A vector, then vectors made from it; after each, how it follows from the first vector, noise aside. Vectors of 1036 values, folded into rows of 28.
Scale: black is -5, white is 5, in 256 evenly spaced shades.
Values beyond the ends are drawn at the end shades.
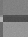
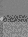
partly zeroed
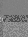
partly zeroed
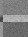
negated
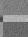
negated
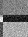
scaled up
